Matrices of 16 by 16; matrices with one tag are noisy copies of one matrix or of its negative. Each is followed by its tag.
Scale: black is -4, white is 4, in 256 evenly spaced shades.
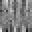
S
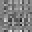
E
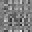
E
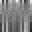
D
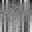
D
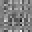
E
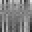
D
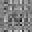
E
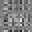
E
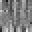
S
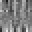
S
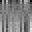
D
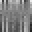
D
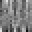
S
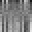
D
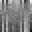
D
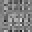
E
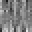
S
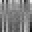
D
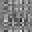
E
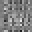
E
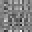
E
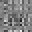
E
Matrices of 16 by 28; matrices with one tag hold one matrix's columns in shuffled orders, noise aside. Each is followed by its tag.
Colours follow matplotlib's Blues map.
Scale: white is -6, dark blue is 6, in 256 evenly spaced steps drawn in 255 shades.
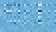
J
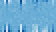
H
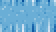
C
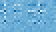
J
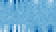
H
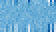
C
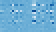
J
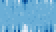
H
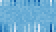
C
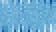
H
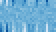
C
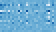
J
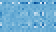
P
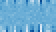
H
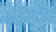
C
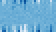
H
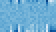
H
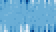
H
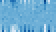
H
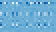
P
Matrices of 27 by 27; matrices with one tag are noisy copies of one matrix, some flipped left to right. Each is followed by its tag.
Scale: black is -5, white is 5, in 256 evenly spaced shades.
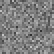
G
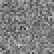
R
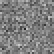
R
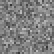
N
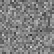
G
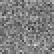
R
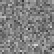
R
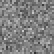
N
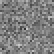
R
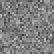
G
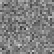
R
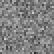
N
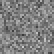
G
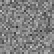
G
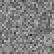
G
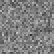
G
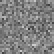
R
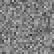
G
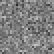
R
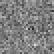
R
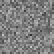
G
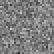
N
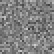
R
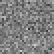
R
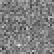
R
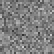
G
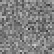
R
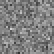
N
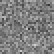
R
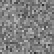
N
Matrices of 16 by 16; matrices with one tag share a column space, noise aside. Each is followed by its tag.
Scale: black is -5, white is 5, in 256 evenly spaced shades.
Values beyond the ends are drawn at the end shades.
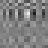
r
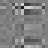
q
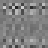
q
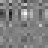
r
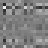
q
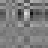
r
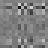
q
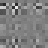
q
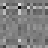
q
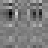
r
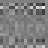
q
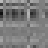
r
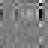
r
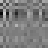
r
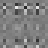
q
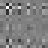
q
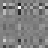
q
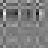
r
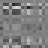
q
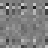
q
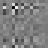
q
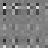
q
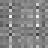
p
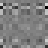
q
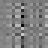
p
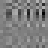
r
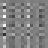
p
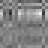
r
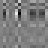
r
